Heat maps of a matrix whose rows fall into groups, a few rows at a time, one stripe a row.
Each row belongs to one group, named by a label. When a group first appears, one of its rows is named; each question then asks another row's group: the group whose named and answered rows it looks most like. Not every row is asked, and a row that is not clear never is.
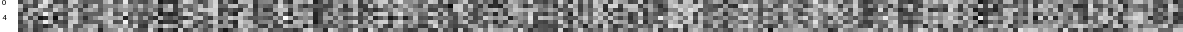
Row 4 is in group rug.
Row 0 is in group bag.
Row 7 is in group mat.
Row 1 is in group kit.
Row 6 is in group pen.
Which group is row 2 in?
kit
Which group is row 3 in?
bag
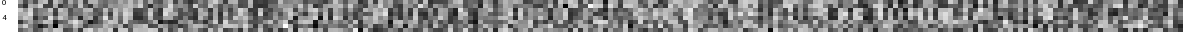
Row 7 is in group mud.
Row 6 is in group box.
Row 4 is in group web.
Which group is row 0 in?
kit
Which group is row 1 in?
kit
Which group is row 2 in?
web
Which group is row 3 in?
web
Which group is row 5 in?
bag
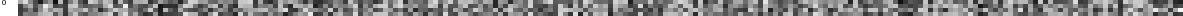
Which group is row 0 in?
box
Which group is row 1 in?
bag
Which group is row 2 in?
mat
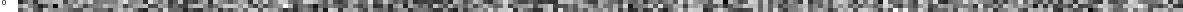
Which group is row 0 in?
mat
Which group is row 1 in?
box
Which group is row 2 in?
mat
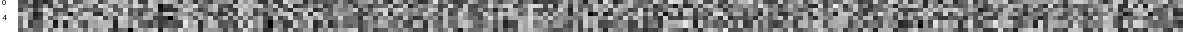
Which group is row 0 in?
pen
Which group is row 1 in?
mud
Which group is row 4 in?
mud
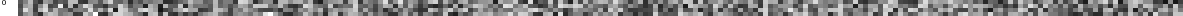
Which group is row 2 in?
mud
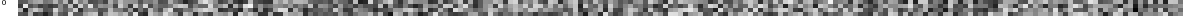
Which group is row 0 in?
kit
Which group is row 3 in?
pen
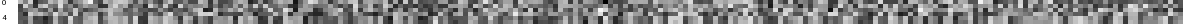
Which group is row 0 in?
web
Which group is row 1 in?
mat
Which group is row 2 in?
rug
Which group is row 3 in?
kit
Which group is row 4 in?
pen
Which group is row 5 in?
pen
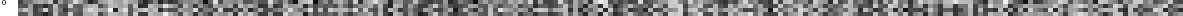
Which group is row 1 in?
pen
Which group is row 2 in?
mud
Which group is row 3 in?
pen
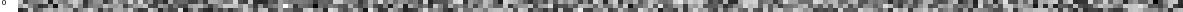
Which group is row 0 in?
kit
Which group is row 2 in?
mat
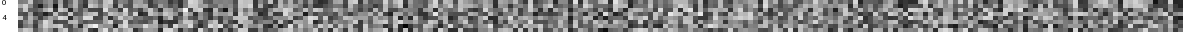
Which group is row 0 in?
box
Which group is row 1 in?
box
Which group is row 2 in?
web
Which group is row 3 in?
pen
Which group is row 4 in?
web
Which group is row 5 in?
bag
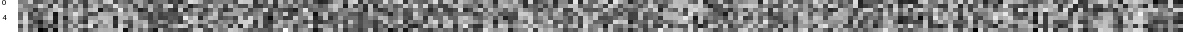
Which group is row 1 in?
kit
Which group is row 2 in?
mat
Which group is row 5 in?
box
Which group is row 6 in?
mud
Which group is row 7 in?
rug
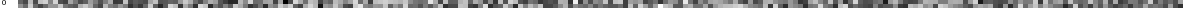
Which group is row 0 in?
bag
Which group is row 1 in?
web
